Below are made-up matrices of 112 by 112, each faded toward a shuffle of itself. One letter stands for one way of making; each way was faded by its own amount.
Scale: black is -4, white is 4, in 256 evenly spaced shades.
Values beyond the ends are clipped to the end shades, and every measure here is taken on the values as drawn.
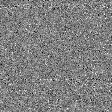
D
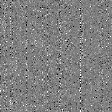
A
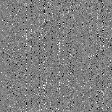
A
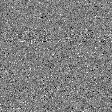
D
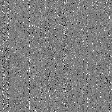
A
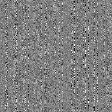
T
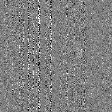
T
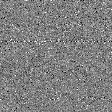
D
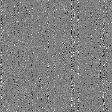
A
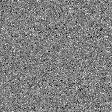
D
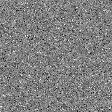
D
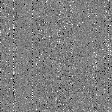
A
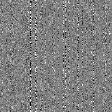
T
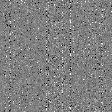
A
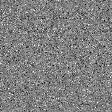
D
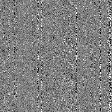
T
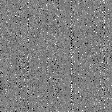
A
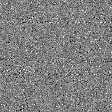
D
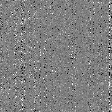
A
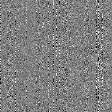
T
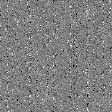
A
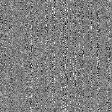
T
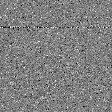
D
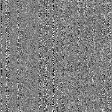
T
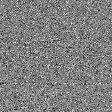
D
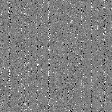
A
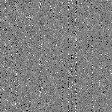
A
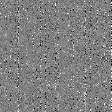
A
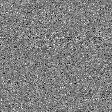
D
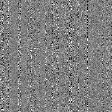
T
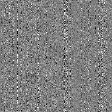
T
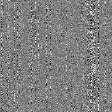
T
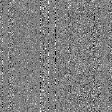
T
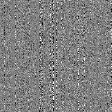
T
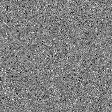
D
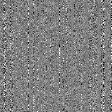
T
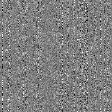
T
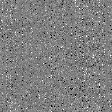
A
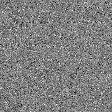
D
